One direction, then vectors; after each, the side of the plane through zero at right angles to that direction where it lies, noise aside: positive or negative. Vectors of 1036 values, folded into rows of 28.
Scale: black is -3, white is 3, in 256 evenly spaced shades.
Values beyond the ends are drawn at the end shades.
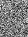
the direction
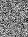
negative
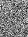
positive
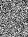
negative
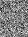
negative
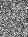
negative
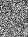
negative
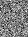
negative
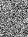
positive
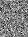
negative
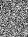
negative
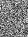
positive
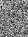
positive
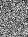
negative
